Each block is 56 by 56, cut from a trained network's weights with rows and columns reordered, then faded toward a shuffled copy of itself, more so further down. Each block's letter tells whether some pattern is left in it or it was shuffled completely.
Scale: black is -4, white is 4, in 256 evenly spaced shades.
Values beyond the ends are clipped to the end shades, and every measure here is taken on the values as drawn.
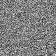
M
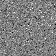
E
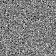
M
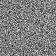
E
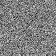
E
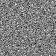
E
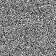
E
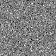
E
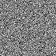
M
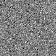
E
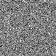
E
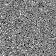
E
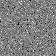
E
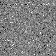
M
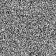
M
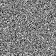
E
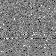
M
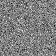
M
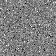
E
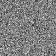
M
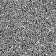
E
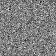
M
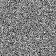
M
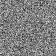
E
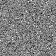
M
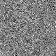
M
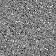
M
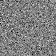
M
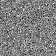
E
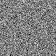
M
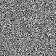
M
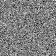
E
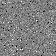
E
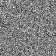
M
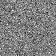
E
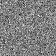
E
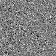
M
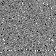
M
